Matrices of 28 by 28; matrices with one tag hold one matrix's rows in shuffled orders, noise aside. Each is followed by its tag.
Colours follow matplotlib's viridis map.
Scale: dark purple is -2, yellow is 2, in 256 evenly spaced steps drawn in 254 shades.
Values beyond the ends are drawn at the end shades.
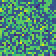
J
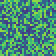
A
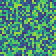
A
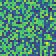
J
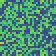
J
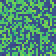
J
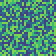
A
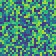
A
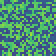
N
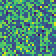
J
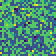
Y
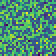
J
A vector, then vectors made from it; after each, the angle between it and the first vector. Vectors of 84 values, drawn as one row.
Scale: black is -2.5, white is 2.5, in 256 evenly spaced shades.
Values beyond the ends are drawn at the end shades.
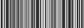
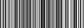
nearly opposite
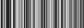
orthogonal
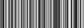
partly opposed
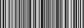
nearly opposite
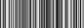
nearly opposite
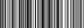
partly opposed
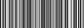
nearly opposite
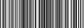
nearly opposite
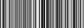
nearly opposite
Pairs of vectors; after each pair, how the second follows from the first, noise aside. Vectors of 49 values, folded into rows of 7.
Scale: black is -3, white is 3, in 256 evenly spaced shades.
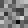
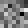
wrapped around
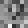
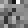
reversed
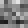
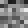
wrapped around
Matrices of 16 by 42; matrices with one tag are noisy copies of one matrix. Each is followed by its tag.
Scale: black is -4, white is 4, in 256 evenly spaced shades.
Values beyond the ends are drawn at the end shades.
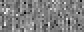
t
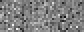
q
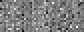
q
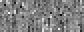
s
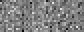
q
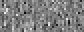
t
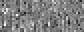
t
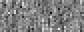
s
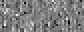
t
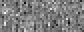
t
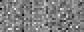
q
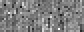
s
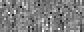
s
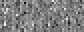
t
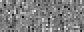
s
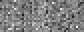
q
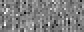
t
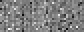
q
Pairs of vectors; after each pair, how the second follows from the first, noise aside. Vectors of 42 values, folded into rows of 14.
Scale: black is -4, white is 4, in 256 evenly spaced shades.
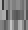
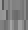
shrunk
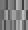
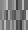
negated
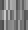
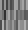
sign-scrambled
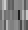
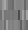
shrunk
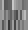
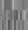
shrunk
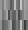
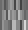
negated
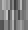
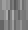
shrunk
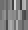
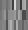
copied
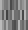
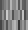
negated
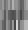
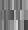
sign-scrambled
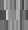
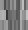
negated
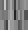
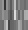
negated
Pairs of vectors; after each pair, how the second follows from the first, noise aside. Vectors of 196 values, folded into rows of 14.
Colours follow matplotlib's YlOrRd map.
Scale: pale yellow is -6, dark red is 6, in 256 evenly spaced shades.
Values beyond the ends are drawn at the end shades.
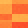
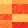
scaled up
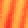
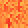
sign-scrambled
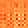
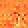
sign-scrambled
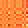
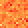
shuffled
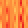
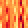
scaled up
